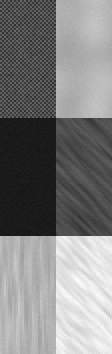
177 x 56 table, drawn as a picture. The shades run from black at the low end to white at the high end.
The table splits into 3 rows of 2 panels. Panel 1,1: low, checkered. Panel 1,2: high, smooth, faint in contrast. Panel 2,1: very low, flat. Panel 2,2: low, slanting down to the right, faint in contrast. Panel 3,1: high, streaked downward, faint in contrast. Panel 3,2: very high, slanting down to the right, faint in contrast.
